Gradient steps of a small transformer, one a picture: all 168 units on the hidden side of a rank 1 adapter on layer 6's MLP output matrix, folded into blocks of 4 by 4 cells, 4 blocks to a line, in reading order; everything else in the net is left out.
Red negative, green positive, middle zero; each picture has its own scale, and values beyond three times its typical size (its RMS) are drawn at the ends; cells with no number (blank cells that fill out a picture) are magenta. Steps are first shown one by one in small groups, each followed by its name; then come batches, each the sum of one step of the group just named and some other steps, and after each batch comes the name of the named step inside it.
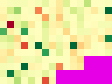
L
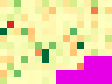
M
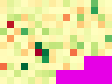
L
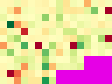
M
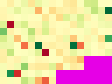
L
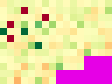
L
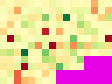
M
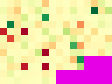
L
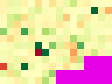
L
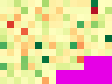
L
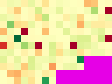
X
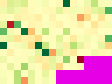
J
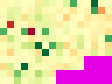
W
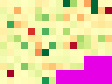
W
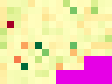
J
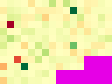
J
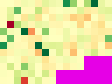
W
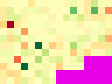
W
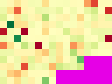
X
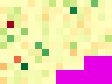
W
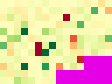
X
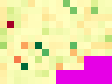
J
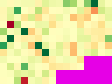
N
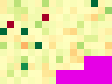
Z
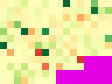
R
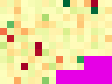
R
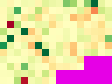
N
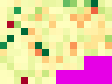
N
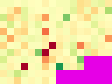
Z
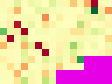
Z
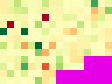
Z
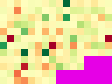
R
